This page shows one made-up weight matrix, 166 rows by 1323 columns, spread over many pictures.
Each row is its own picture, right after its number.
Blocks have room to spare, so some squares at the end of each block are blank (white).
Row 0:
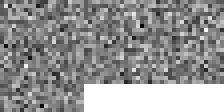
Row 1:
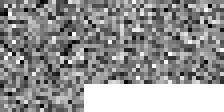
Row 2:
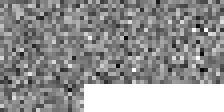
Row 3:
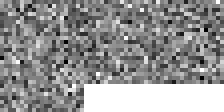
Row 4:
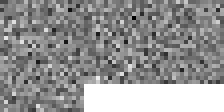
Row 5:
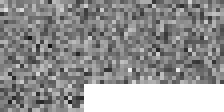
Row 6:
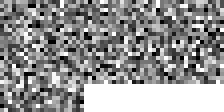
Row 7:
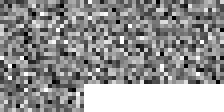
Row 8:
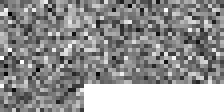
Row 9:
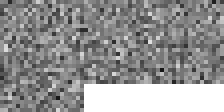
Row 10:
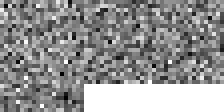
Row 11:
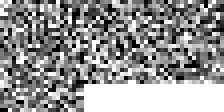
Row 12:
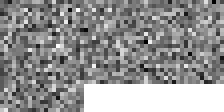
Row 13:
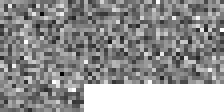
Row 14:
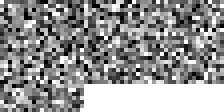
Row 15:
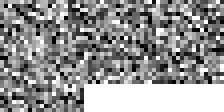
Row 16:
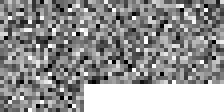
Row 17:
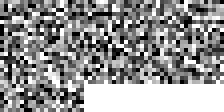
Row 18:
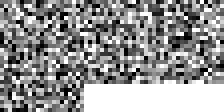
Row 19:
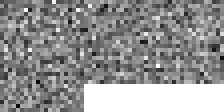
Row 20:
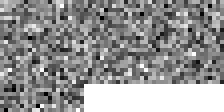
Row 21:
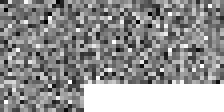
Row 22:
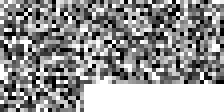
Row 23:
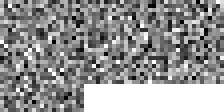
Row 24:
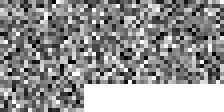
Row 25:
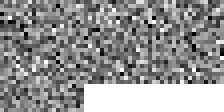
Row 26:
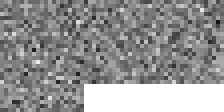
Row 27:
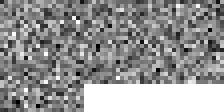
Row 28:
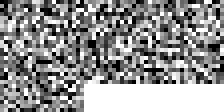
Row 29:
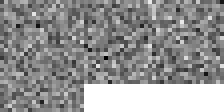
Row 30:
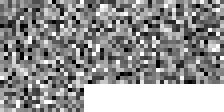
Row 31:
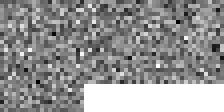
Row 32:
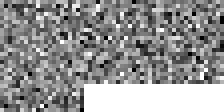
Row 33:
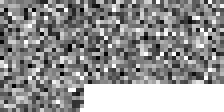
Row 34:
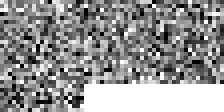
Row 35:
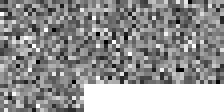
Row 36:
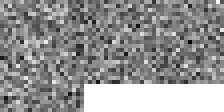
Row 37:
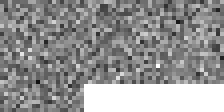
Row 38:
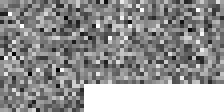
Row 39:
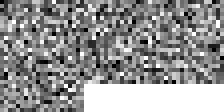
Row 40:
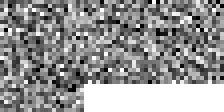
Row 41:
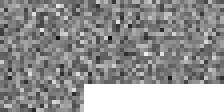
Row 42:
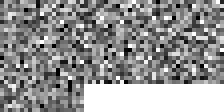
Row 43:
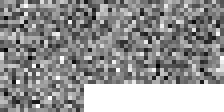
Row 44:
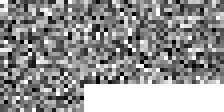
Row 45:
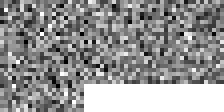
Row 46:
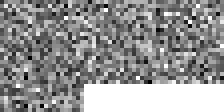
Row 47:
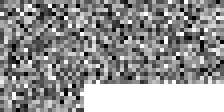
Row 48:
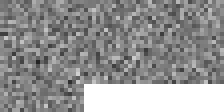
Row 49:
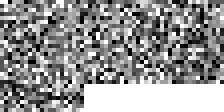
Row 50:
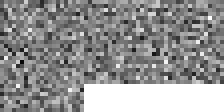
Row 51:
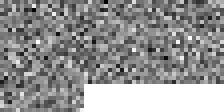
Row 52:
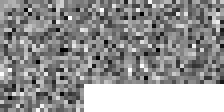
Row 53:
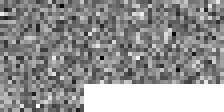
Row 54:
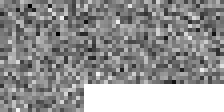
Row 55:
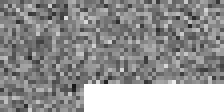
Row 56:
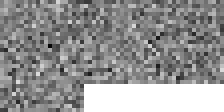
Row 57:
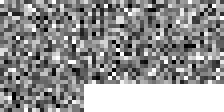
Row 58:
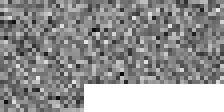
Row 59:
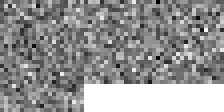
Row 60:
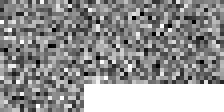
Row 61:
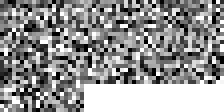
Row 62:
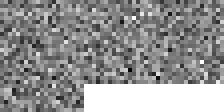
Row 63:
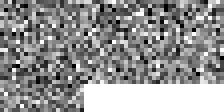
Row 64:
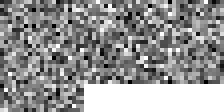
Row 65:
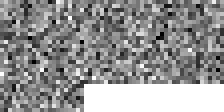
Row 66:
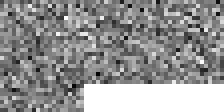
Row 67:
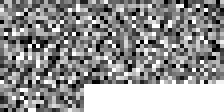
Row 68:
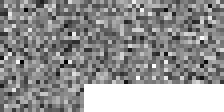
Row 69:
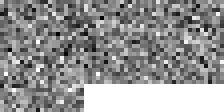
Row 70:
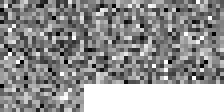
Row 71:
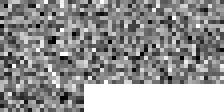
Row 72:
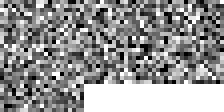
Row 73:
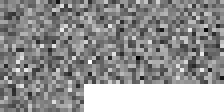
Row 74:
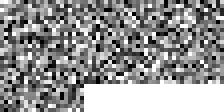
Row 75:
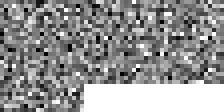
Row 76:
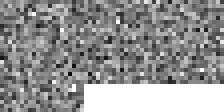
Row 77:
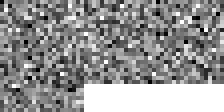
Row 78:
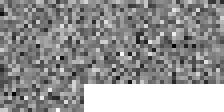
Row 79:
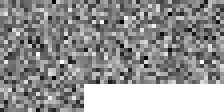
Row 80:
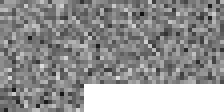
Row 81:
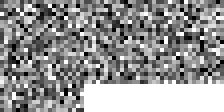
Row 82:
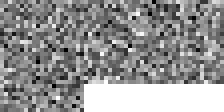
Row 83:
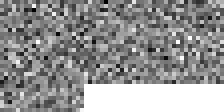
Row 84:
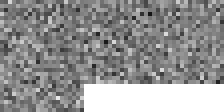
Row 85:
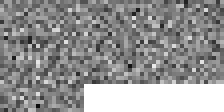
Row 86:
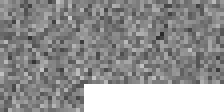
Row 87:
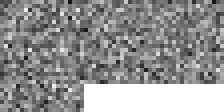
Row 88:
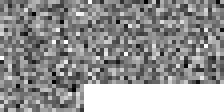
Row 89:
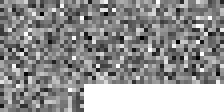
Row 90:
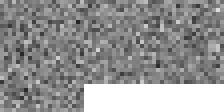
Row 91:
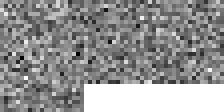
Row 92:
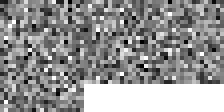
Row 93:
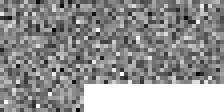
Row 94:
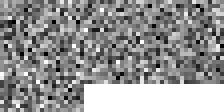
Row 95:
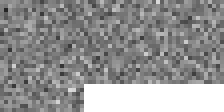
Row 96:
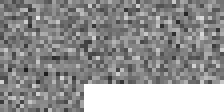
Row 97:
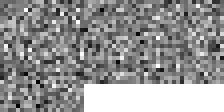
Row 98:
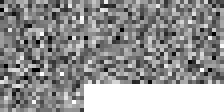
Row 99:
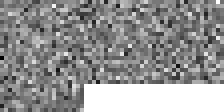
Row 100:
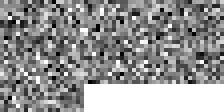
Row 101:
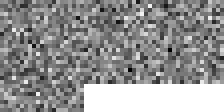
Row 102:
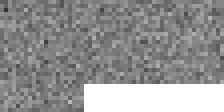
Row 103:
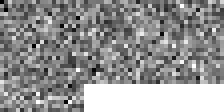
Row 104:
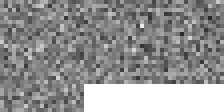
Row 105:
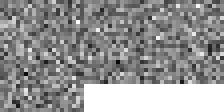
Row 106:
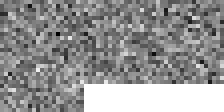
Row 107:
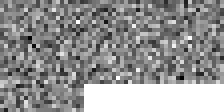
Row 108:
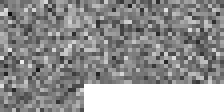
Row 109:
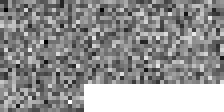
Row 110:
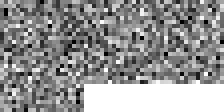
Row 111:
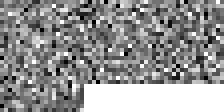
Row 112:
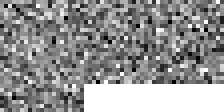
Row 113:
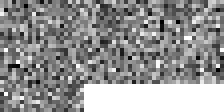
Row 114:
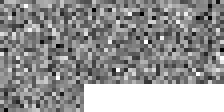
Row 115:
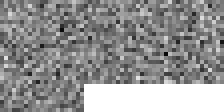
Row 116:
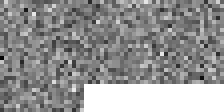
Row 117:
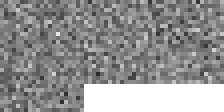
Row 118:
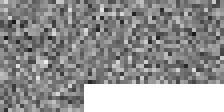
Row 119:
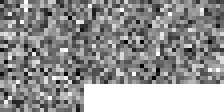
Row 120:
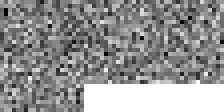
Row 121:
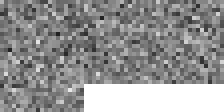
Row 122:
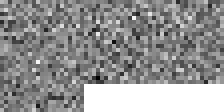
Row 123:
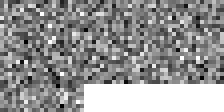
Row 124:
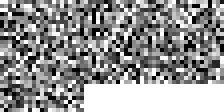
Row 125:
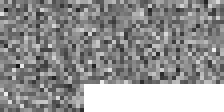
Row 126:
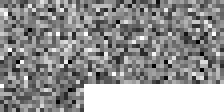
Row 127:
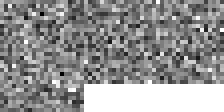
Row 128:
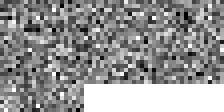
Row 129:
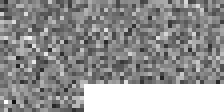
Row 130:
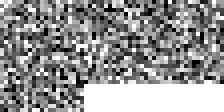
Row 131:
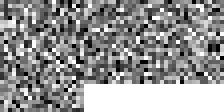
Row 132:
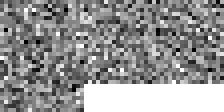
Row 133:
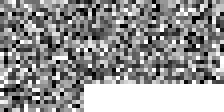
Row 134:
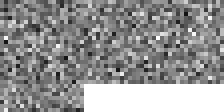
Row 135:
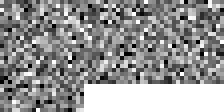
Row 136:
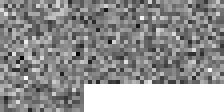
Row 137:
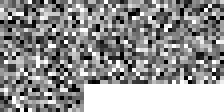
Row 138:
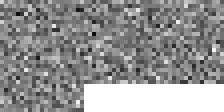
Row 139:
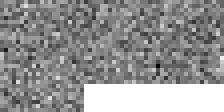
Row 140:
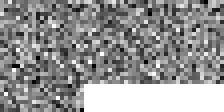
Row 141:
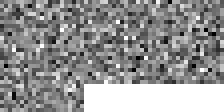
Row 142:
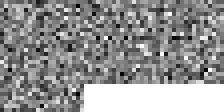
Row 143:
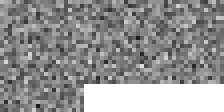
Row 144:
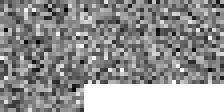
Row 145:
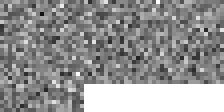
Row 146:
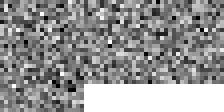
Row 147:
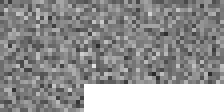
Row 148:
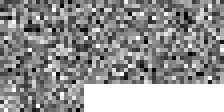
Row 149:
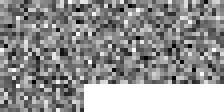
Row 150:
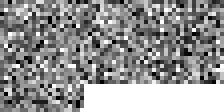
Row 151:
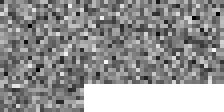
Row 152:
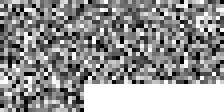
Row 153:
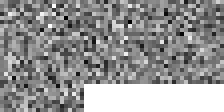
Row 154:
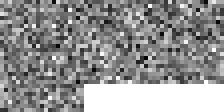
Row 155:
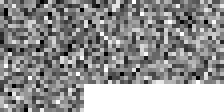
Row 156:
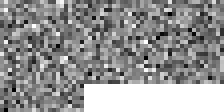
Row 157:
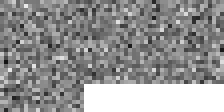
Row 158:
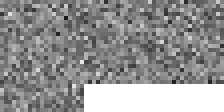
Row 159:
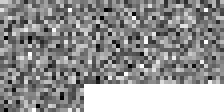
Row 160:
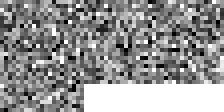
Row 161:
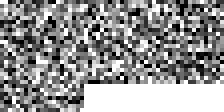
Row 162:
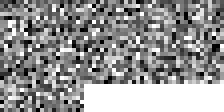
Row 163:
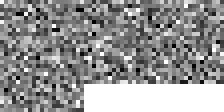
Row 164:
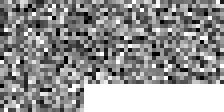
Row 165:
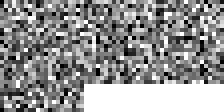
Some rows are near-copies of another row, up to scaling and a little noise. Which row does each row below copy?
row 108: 8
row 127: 13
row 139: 43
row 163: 138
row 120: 110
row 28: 39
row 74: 159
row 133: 157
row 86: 65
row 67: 85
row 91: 136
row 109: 102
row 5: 34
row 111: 99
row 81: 47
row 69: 121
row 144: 132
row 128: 148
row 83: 51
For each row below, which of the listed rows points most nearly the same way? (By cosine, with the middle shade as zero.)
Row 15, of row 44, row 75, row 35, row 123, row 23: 23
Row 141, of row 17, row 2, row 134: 17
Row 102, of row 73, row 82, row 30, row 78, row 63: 63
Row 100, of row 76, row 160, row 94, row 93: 94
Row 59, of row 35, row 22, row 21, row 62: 21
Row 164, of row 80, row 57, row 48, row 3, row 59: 3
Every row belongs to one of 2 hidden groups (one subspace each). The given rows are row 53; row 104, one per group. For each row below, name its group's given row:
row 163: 53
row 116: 104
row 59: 104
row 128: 53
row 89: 104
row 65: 53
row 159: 53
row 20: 53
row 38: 104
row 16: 53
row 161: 53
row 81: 104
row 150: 53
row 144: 104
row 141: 104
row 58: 53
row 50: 104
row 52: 53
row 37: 53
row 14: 104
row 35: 53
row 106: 104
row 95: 104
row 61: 53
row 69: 104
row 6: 104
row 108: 104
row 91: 104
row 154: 53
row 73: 104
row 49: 53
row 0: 104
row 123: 104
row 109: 53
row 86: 53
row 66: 104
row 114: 53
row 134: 53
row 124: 53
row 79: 53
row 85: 53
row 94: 53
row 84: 53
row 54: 104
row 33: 104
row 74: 53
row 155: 104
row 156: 53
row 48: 53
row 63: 53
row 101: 53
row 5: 53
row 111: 104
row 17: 104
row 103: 53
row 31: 53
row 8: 104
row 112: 104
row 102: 53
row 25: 53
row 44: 53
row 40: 104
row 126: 104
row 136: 104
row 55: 104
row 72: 104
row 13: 104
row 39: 53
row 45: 104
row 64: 53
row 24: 53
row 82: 53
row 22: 53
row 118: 53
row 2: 104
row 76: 104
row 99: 104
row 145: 104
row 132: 104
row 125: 53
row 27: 53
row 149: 53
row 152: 104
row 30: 53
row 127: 104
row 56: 53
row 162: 53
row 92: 53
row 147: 53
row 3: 104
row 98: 104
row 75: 104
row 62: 53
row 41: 104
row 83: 104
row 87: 53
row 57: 53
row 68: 104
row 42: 104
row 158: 104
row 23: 104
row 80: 53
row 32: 104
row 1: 104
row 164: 104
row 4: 53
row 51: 104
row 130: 53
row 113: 53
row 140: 53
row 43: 53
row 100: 53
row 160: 53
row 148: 53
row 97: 53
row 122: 53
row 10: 104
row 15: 104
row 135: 104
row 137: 53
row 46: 104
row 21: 53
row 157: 53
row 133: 53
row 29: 104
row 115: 104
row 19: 53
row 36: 104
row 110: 104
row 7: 104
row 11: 53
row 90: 53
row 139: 53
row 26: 53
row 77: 104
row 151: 104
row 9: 53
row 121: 104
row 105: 53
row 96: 53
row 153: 104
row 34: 53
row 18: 104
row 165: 104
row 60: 53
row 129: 53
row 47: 104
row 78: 53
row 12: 53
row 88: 104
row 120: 104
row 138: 53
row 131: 53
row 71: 104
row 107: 53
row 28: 53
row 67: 53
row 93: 53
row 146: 104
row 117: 104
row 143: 53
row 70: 104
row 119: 53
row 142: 104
